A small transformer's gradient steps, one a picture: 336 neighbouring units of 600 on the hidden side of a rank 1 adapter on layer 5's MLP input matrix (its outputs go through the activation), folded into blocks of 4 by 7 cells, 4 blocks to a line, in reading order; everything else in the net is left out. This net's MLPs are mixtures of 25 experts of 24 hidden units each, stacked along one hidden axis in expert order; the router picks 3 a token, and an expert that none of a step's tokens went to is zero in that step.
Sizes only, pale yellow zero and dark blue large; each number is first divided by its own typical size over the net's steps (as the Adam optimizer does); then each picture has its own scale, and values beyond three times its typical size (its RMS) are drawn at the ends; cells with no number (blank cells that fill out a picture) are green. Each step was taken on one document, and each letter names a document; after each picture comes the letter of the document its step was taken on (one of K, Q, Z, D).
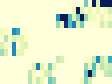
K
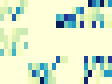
K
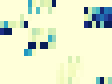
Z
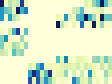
K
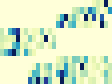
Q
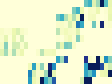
K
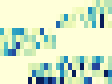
Q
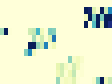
Z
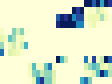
K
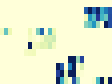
Z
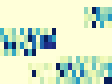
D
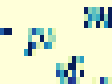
Z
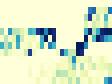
D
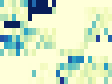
D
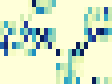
D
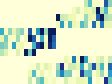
D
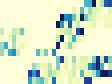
Q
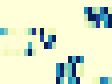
Z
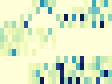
Q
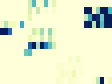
Z
